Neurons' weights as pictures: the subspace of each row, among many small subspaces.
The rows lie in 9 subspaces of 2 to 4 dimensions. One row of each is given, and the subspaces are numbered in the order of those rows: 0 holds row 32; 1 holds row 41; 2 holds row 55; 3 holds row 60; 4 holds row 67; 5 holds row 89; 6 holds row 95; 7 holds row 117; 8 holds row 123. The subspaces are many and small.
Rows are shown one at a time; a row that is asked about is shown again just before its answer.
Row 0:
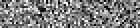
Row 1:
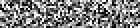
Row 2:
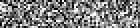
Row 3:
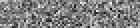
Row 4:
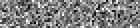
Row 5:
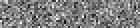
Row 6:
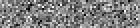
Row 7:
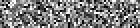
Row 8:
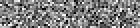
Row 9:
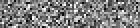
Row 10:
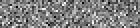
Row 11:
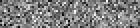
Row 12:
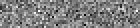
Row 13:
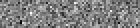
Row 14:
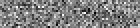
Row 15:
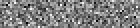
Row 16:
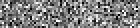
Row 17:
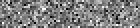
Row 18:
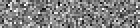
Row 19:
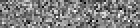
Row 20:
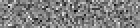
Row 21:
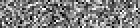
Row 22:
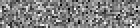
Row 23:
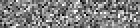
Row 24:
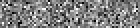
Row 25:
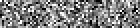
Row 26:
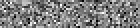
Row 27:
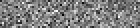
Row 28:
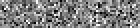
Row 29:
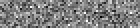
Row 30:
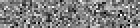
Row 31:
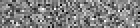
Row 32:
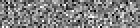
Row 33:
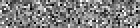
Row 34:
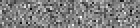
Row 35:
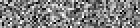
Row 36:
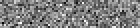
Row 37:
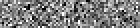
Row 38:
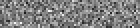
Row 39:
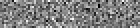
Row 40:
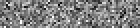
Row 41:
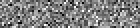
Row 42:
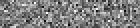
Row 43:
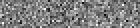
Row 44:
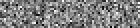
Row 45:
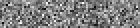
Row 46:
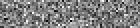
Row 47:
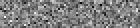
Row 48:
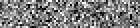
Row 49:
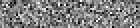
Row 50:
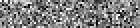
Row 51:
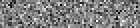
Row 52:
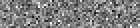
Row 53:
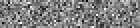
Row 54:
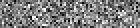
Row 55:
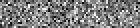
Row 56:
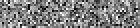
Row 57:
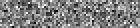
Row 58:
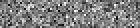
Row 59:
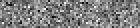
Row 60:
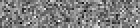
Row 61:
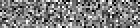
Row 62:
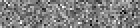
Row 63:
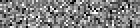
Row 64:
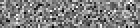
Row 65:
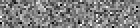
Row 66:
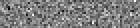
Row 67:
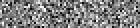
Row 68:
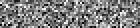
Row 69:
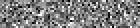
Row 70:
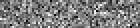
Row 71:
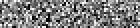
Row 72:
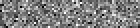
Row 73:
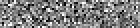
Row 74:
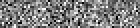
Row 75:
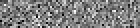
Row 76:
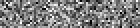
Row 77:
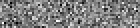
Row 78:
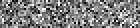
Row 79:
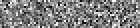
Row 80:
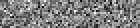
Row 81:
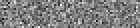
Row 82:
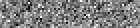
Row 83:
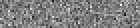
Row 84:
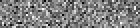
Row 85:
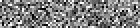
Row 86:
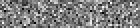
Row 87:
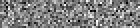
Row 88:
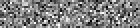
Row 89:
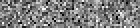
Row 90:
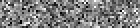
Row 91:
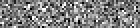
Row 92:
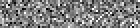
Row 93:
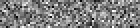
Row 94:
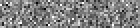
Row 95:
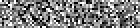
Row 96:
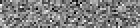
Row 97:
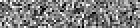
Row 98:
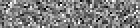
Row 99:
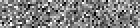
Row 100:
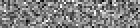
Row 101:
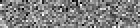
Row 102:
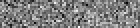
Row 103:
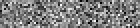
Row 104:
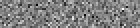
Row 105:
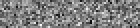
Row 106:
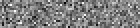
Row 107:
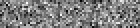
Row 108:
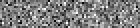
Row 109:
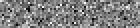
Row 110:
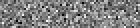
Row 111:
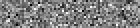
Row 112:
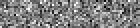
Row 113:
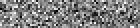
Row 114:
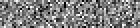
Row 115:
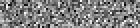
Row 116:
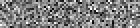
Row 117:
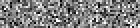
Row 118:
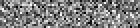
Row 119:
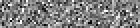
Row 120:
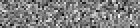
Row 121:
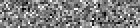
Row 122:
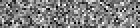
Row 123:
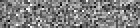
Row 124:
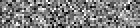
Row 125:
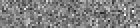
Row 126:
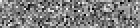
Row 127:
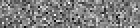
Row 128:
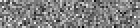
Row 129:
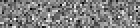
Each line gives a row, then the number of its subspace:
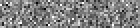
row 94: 2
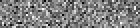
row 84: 1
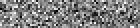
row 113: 0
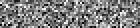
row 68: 1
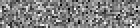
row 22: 7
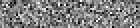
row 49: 6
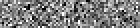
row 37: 4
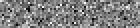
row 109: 8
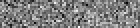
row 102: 0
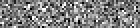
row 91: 4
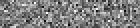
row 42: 6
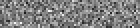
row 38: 8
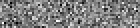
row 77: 7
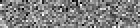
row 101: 1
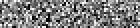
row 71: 7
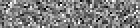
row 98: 6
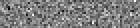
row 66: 1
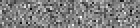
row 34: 4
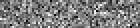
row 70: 7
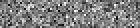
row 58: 8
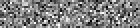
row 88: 5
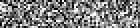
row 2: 0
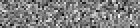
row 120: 5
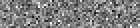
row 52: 2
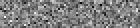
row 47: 0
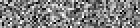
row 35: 3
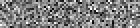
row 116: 3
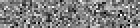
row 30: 7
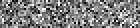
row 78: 8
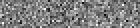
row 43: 2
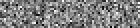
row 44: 0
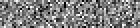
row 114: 0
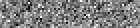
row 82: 8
